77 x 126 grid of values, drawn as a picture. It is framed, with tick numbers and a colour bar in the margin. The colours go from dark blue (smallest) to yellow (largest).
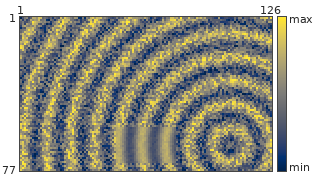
Rings: centred on the bottom right. Slope: none. Average level on the scale: 50%. Odd patch: calmer, in the bottom middle. Seam: none. Mirror symmetry: none.
